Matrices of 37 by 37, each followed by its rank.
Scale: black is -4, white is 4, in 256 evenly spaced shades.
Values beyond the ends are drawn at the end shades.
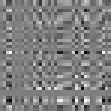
two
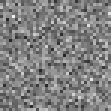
full rank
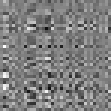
three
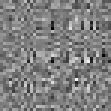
five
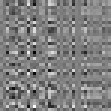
two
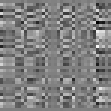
two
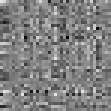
five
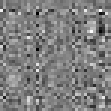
five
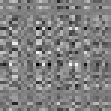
three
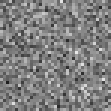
full rank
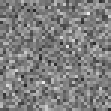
full rank
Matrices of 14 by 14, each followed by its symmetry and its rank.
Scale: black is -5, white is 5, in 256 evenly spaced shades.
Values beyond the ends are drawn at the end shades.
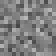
antisymmetric, full rank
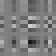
neither, rank one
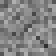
symmetric, full rank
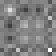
symmetric, rank two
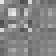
symmetric, rank two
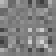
symmetric, rank two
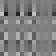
neither, rank one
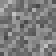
symmetric, full rank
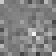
symmetric, rank three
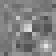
symmetric, rank three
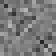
symmetric, full rank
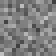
antisymmetric, full rank
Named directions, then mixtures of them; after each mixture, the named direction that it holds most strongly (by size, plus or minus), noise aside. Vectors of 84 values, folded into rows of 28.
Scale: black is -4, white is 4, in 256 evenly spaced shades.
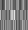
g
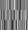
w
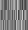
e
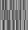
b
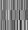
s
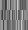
e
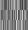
e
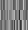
s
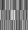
g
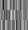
b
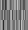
b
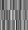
b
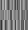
b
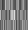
g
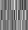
e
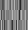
w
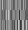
s
